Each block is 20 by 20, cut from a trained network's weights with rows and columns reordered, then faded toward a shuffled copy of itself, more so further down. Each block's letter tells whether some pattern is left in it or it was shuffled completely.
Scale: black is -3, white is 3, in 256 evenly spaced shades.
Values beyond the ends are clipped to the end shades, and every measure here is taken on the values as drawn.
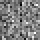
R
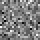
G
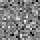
G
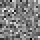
G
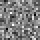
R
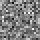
G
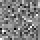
G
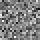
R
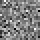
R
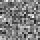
R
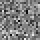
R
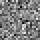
G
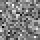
G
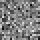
R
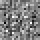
R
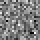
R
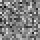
R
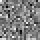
G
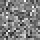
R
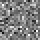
G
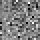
G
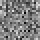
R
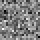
R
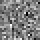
G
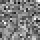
G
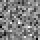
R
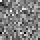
G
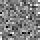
G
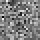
R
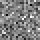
G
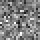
G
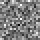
G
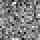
G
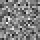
G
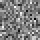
G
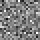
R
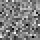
G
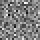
R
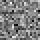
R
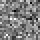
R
